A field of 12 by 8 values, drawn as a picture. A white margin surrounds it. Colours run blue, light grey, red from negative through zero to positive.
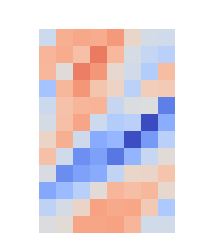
The middle right is the roughest part. The halves do not mirror each other. Overall the values sit about 50% of the way up the scale. The ninth with the lowest average is the middle right. Streaks slant up to the right. The top middle is the ninth with the highest average.
